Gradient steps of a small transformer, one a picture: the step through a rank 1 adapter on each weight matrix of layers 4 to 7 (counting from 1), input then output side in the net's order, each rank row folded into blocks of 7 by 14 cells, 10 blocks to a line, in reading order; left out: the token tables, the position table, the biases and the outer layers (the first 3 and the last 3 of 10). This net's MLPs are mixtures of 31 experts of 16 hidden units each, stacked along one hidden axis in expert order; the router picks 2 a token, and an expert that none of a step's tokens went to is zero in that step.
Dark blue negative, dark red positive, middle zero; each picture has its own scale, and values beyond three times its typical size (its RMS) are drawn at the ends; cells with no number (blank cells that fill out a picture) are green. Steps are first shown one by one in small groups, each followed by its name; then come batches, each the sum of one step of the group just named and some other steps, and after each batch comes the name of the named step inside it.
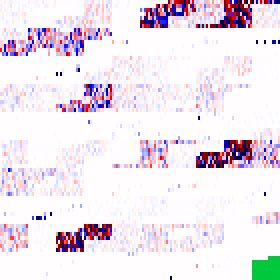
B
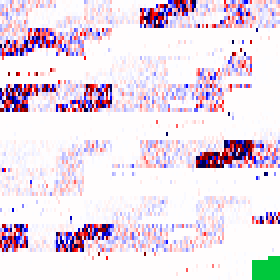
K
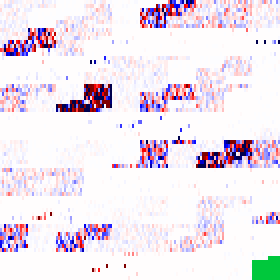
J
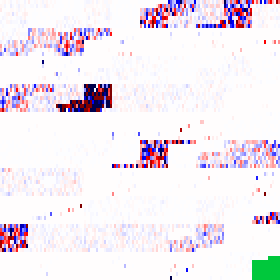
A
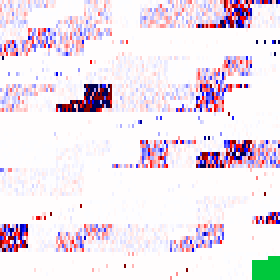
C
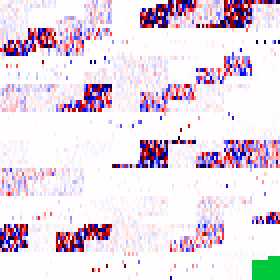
J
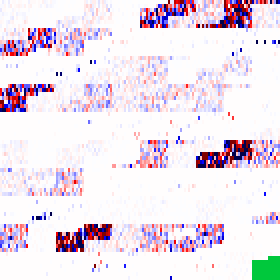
B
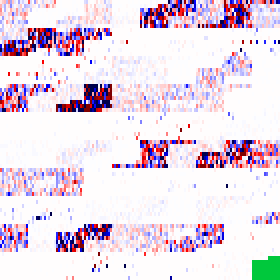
K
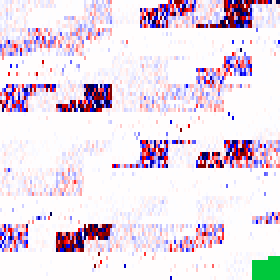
K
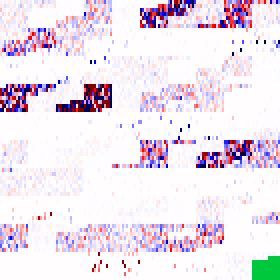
J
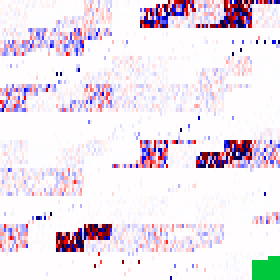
B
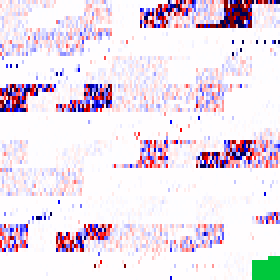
B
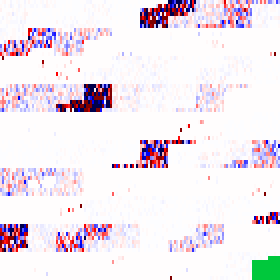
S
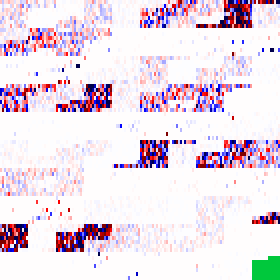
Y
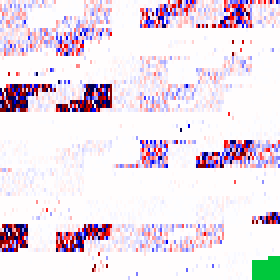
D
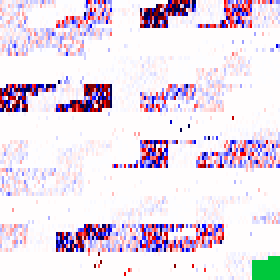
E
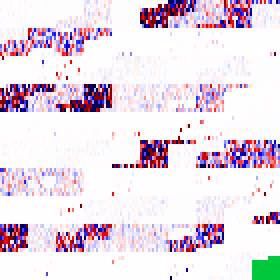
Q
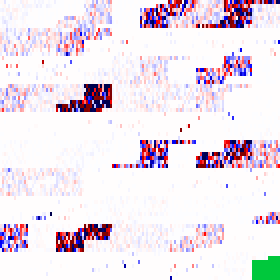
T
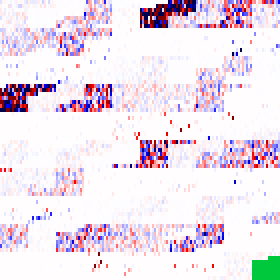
E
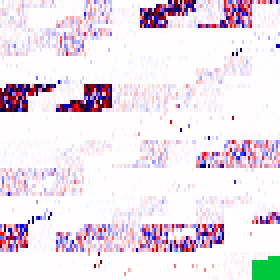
E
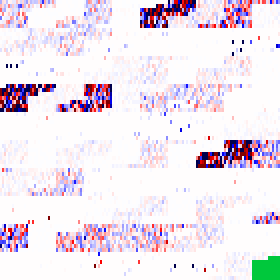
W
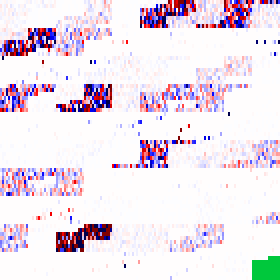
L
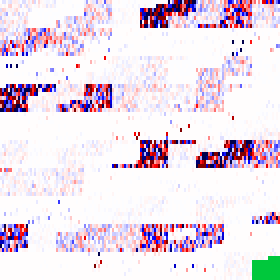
W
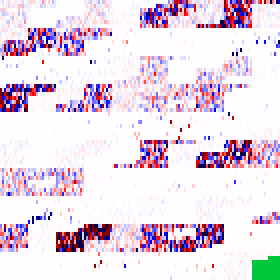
L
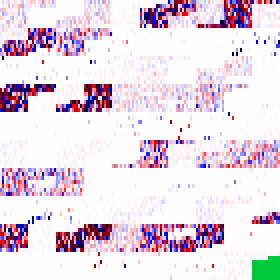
L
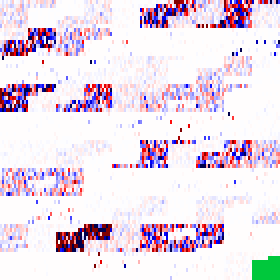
L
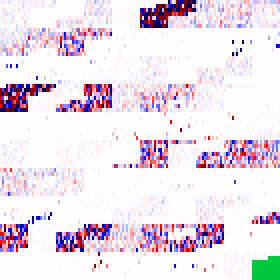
W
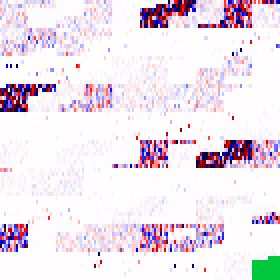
W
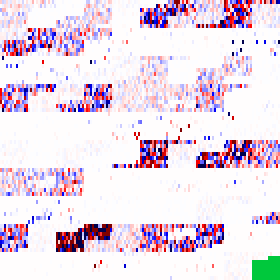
L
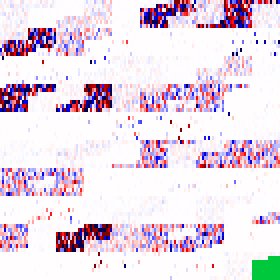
L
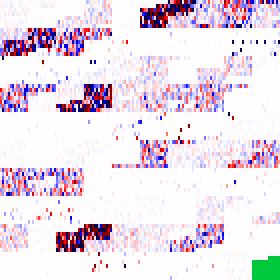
L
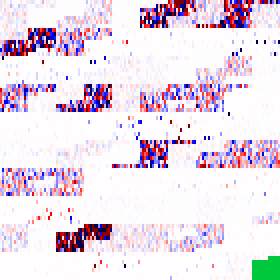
L
